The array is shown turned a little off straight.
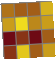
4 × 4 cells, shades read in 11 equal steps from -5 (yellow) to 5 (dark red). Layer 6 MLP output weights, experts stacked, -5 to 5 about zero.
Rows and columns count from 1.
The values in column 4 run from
-3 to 1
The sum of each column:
6 -5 6 -6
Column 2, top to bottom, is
1 -5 3 -4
